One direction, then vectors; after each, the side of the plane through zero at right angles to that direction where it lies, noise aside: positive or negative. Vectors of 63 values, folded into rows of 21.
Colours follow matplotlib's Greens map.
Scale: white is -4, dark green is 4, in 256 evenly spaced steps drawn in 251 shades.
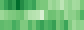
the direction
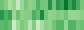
negative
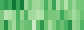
positive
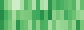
negative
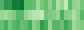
positive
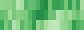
negative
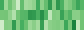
negative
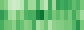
negative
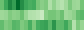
positive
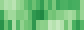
negative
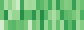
negative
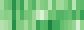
positive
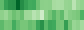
positive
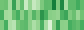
negative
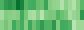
positive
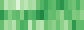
negative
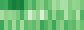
positive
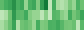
positive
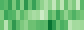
positive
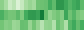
negative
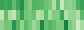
positive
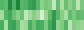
positive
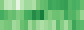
negative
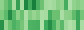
positive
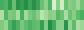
positive
